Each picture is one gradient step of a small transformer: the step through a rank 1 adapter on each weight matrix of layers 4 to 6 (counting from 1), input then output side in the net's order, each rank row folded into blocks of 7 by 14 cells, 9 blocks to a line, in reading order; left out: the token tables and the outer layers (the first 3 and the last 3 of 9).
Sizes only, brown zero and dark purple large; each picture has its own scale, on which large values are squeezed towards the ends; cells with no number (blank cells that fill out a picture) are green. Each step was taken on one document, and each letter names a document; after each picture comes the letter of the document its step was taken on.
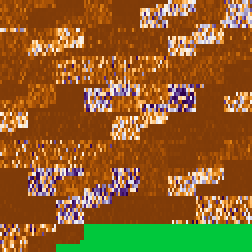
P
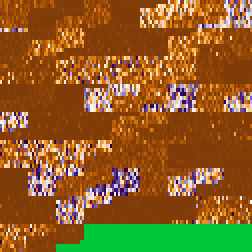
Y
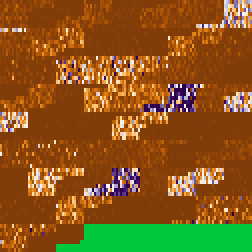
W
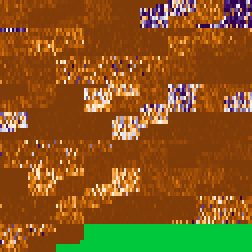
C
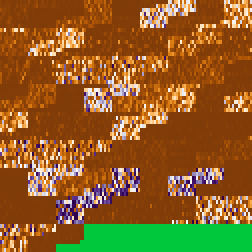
P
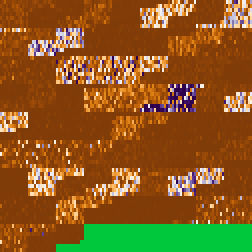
W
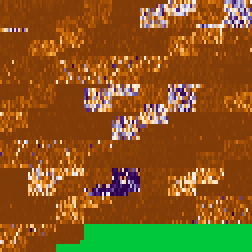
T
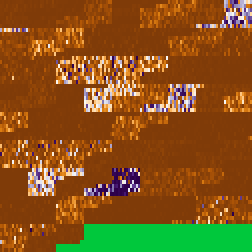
W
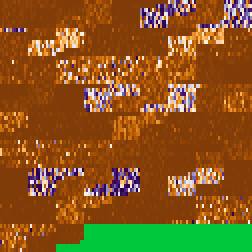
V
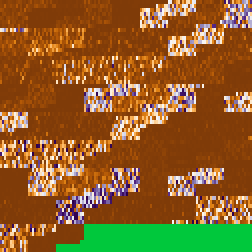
P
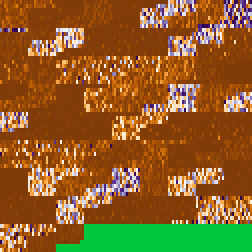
Y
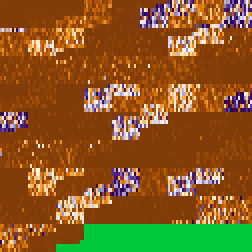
C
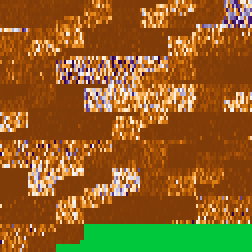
W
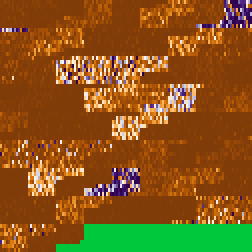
W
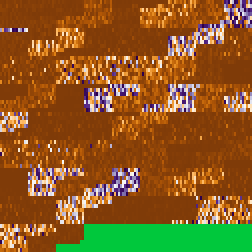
Y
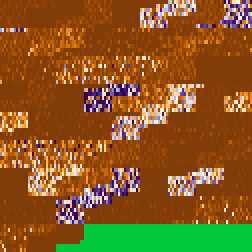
P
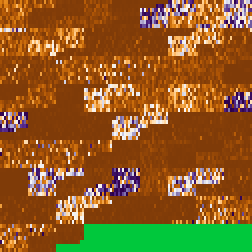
C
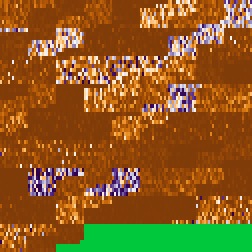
Y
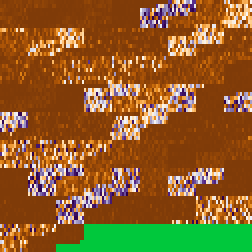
P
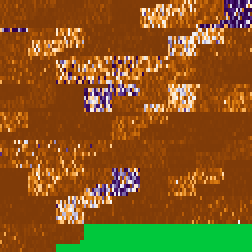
V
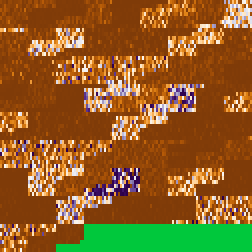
P
